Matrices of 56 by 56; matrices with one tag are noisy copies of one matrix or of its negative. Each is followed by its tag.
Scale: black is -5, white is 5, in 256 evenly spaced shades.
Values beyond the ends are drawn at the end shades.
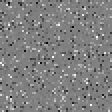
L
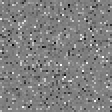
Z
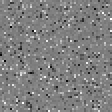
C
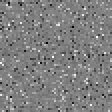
L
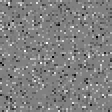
L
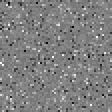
L
